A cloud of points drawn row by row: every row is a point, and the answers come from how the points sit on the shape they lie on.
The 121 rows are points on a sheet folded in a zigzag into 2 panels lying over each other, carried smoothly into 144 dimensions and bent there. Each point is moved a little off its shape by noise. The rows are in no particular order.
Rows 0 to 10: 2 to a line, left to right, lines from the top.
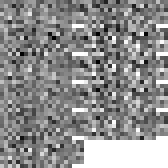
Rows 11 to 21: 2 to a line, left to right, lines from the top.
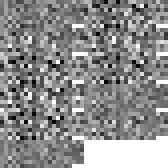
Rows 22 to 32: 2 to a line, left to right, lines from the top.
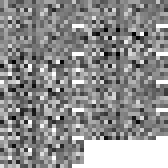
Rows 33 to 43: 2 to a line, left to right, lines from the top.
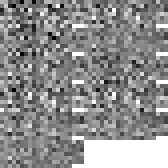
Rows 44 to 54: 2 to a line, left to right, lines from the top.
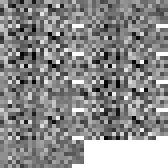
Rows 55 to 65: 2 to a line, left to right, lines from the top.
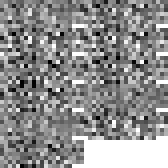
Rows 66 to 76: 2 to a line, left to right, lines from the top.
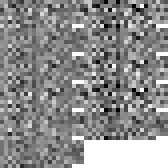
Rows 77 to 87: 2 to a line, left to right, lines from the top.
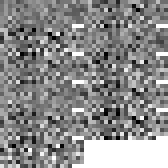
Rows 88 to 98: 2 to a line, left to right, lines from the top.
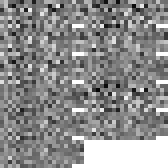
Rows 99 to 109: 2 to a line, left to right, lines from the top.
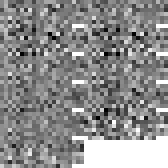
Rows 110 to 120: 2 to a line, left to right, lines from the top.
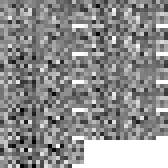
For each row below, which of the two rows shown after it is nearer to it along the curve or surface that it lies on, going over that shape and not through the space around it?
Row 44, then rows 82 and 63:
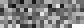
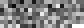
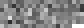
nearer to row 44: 82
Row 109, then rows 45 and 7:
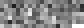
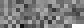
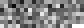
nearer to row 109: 7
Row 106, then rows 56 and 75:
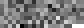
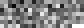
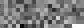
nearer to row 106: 75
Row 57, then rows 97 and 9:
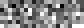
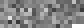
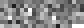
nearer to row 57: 9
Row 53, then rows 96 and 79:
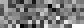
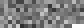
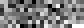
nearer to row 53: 79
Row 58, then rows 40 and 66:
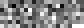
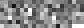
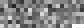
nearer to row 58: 40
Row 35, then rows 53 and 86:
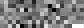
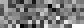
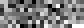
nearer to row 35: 86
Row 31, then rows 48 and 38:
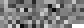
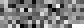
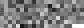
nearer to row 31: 48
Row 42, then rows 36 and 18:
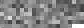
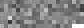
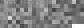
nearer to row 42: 18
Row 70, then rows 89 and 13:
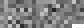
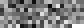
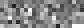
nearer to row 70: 13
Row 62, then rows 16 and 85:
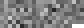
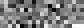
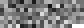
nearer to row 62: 16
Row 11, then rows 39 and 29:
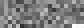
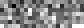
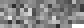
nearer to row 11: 39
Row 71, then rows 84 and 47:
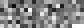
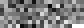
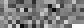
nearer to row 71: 47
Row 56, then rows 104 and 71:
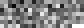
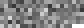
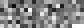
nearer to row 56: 104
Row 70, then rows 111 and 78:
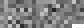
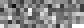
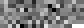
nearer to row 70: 78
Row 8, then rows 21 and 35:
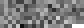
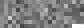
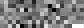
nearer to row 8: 21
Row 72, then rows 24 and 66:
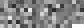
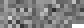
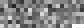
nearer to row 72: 24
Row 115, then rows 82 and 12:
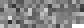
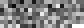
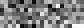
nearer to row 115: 82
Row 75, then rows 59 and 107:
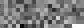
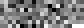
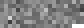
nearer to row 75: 107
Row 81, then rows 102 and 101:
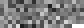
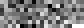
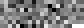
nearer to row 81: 102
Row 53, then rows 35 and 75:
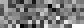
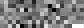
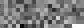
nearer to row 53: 75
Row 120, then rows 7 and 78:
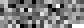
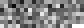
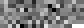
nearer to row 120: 78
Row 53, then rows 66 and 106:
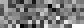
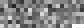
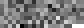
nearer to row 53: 106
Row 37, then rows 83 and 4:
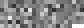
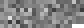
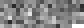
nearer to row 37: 83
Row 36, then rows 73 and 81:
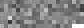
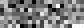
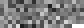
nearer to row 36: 81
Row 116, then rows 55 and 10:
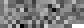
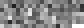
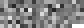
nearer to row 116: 10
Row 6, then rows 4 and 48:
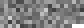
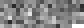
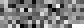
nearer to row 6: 4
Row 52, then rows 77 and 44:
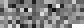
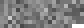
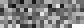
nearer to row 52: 44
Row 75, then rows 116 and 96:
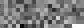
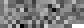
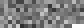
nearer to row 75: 96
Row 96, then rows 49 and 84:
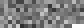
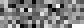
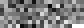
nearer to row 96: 84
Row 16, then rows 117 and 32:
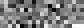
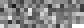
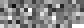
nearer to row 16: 32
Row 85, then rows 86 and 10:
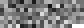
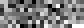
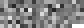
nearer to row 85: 86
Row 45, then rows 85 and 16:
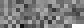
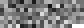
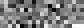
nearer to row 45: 85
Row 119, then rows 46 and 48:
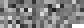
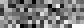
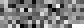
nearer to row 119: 48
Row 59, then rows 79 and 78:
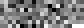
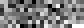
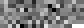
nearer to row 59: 78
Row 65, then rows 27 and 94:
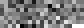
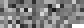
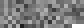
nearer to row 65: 94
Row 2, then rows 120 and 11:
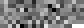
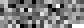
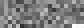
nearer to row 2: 120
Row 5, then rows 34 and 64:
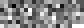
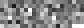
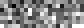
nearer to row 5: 34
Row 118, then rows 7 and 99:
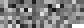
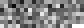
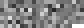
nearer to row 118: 99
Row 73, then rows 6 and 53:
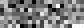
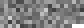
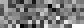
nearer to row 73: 53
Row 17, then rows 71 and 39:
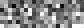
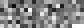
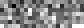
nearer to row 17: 71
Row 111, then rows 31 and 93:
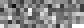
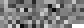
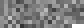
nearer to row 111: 93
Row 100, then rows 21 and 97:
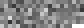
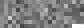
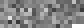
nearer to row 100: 21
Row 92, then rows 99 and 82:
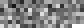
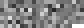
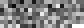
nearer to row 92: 82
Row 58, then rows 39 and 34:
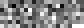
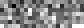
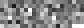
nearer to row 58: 34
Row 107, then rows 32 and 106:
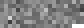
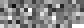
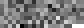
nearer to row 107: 106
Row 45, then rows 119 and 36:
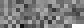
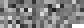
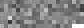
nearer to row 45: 36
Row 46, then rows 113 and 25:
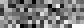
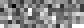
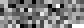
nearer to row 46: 25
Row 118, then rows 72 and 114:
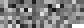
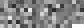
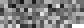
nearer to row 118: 72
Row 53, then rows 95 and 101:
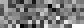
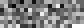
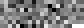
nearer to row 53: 95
